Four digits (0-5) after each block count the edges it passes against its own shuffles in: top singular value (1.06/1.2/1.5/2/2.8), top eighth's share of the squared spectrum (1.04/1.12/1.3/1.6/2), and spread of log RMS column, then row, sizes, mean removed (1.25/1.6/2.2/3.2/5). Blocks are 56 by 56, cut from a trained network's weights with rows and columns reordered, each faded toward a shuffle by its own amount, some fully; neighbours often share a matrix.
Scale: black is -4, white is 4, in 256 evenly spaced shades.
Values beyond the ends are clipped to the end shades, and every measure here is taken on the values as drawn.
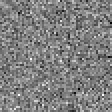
1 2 0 0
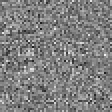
3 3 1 2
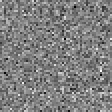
2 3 1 1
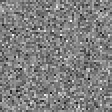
1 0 0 0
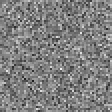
0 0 0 0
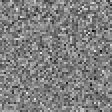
0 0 0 0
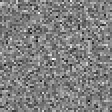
0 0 0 0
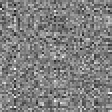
4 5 3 1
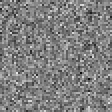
2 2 1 0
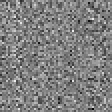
4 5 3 1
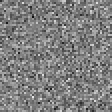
0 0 0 0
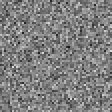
1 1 0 0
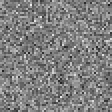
1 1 0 0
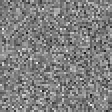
1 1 0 0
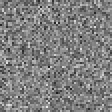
2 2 1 0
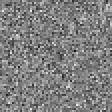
1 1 0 0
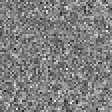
1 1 0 0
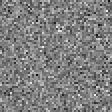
1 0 0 0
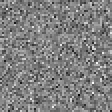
0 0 0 0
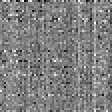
3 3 0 3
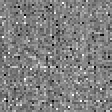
2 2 0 1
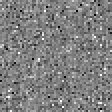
1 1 0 0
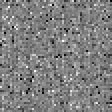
2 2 0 2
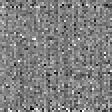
2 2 0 2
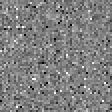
1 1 0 1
